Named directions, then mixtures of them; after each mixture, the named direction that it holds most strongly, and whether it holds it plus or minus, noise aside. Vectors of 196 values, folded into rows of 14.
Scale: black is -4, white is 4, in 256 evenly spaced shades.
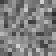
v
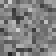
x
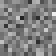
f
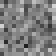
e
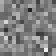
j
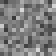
e, plus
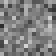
e, minus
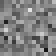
j, minus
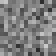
v, minus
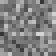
v, minus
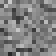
x, plus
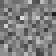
f, minus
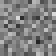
f, plus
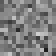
j, minus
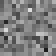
j, minus
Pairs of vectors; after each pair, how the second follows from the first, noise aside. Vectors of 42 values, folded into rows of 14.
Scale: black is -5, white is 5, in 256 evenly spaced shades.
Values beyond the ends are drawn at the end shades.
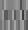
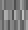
negated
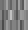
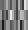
scaled up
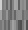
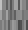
copied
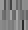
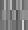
negated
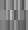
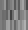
negated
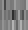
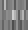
negated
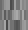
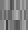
copied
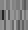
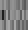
copied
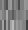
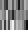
scaled up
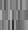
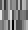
scaled up
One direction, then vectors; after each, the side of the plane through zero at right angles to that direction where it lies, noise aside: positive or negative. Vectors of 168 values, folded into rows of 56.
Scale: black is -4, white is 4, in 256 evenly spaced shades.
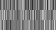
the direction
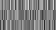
negative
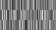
positive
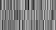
positive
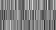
negative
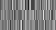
positive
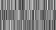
negative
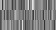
negative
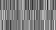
positive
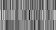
positive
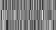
positive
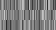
positive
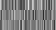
negative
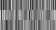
positive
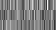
negative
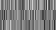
negative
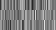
positive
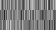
negative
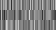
negative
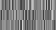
negative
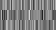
negative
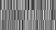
positive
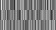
positive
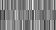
negative
